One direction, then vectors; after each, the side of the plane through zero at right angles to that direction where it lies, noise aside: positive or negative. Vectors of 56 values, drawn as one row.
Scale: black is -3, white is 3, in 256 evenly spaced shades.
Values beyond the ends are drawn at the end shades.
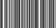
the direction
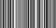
negative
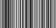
negative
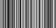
negative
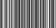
positive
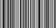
negative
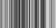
positive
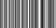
positive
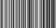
positive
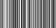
positive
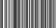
positive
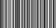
positive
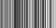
positive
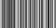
negative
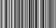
positive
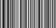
negative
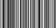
negative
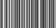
positive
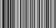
negative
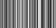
positive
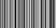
positive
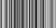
positive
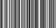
positive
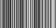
negative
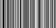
negative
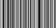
negative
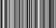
positive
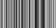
positive
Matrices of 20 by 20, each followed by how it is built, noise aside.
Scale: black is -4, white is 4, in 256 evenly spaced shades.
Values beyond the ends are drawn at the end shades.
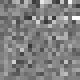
uneven rows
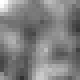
smooth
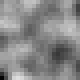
smooth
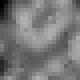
smooth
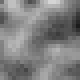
smooth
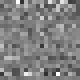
uneven rows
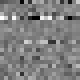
uneven rows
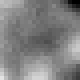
smooth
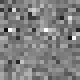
uneven rows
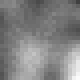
smooth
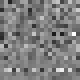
uneven rows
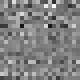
uneven rows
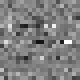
uneven rows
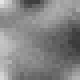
smooth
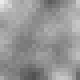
smooth
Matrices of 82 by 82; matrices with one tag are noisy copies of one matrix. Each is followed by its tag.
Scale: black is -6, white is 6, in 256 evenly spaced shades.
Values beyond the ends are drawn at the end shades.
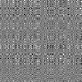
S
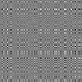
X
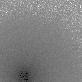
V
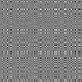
X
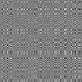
X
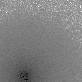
V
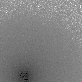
V
